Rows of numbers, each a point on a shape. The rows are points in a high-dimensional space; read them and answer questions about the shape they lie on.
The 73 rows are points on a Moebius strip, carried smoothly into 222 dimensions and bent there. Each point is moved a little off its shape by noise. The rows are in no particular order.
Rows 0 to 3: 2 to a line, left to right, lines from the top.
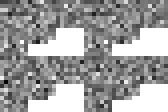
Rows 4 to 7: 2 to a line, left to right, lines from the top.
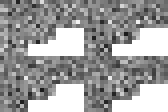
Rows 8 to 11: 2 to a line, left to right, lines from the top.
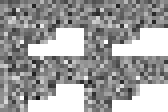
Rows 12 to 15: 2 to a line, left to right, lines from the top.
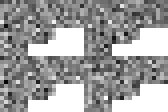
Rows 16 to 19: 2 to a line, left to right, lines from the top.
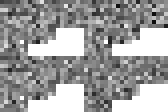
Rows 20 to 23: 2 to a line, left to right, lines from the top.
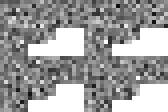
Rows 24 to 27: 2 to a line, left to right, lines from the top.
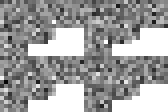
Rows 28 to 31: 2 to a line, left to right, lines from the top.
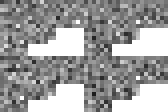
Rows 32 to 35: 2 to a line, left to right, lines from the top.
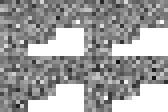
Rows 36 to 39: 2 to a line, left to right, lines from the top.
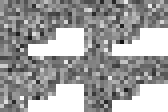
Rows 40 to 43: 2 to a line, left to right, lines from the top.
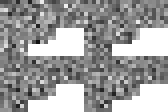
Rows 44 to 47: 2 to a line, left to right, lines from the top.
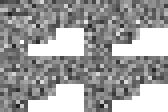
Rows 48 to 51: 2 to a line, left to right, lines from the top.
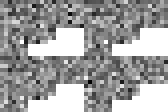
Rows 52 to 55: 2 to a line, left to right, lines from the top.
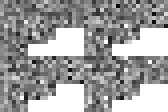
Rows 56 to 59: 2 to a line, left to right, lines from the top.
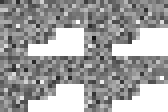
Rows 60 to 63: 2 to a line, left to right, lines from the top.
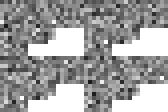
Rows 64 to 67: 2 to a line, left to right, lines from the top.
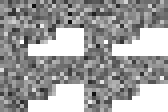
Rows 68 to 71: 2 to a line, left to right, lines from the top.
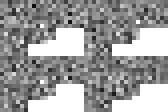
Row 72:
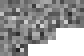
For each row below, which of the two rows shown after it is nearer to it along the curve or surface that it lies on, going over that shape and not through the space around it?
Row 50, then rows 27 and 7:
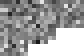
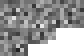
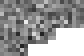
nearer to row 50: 27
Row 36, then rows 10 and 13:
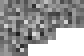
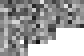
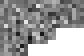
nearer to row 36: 13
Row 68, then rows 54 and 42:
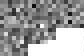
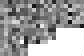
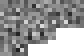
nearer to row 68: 54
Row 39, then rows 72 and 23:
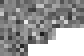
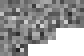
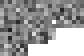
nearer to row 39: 23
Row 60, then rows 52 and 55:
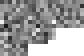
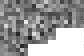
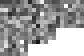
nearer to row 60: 52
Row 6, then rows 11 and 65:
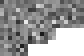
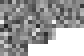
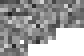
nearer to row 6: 11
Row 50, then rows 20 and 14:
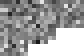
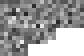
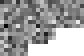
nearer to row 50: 20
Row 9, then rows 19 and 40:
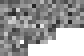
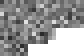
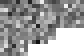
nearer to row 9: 40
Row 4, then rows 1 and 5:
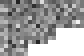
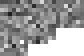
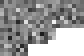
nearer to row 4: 1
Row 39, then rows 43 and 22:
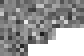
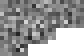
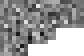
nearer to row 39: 22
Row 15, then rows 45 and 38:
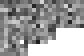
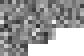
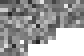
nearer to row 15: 38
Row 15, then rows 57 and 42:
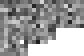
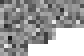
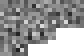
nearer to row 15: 42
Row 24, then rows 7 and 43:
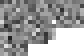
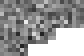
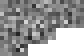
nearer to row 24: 7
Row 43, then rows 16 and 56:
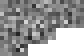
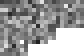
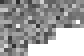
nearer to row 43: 16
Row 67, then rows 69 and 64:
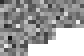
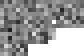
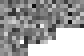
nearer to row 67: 69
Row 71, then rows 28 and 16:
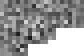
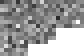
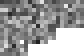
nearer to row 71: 16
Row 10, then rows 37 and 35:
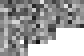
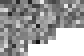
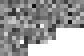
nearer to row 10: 35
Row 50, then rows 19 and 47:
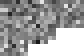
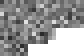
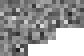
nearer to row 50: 47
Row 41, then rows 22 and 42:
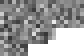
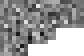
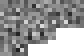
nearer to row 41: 22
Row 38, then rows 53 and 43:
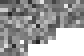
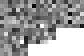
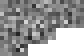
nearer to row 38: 53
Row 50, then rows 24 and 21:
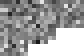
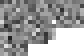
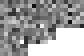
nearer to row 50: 21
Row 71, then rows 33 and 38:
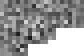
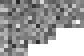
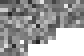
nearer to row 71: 38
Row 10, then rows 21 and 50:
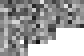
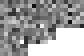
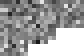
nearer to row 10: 21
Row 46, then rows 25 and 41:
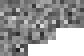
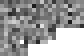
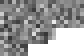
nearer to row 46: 25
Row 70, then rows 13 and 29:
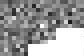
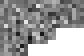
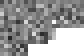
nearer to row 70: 13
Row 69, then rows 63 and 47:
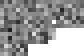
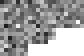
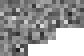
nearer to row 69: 63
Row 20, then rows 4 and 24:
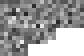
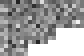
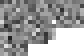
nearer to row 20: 4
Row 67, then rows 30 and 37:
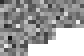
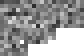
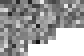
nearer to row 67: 37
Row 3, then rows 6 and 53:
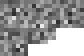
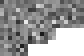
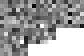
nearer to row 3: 53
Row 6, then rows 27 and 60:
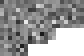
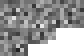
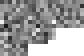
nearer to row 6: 60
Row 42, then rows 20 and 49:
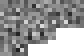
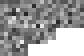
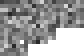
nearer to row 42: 20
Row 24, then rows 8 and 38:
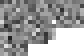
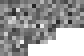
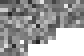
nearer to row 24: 38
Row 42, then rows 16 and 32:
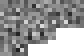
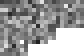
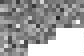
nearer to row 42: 16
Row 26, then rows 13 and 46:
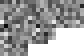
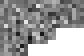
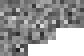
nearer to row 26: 13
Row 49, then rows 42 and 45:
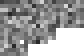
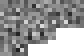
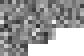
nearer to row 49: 42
